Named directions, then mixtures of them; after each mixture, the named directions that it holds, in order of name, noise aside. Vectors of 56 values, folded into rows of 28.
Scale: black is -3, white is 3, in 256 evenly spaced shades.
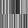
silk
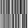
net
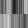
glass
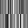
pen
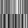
glass, pen, silk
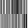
net, silk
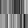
glass, pen, silk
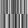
net, pen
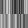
glass, pen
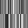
pen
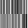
net, silk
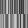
glass, pen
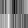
glass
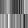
glass, pen, silk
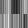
glass, silk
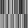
glass, net, pen
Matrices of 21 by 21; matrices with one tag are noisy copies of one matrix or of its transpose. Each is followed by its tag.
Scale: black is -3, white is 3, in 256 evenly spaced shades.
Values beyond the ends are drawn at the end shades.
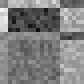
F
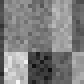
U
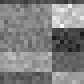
U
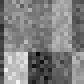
U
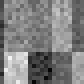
U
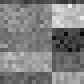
U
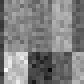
U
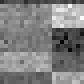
U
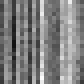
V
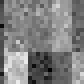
U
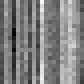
V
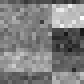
U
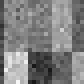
U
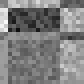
F
